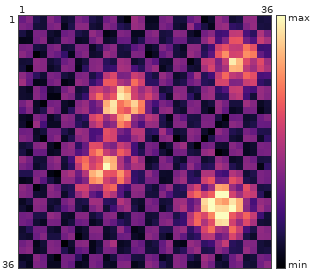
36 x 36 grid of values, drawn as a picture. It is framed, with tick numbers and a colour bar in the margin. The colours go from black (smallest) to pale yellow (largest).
The ninth with the highest average is the bottom right. There are four bumps. Overall the values sit about 30% of the way up the scale.
